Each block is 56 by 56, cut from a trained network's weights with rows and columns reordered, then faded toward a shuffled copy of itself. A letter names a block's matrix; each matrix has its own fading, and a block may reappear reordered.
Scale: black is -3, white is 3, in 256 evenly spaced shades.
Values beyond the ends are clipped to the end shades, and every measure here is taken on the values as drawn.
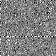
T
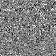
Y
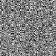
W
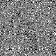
Y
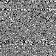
Y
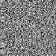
W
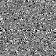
Y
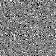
Y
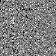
T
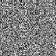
W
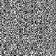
W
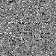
Y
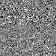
Y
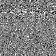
Y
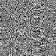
W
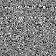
Y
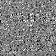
Y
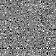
T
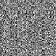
W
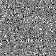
Y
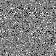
Y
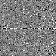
T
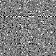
T
